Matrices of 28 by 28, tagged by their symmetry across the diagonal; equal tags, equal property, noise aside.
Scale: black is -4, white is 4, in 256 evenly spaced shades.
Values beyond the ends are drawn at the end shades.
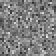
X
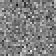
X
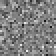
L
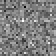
X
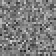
X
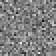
L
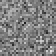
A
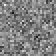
A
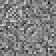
A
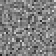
L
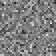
L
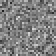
A
